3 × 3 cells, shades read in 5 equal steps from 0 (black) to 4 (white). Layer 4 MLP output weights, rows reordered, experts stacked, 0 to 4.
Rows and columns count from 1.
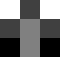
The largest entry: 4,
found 2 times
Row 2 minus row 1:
-3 1 -3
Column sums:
5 5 5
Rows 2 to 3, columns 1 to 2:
1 2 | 0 2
